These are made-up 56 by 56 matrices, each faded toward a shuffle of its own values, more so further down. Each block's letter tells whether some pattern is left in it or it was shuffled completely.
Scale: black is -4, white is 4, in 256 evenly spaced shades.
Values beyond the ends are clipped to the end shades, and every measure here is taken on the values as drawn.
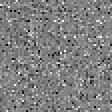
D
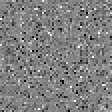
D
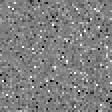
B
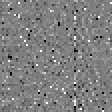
D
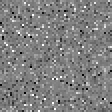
B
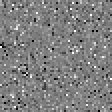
B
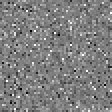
D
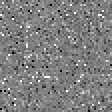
B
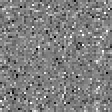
D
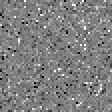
B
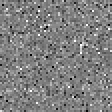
B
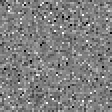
B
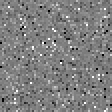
B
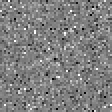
B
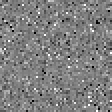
D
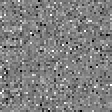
D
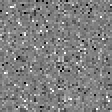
D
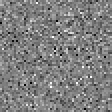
D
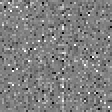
D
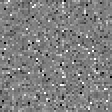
D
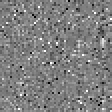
D
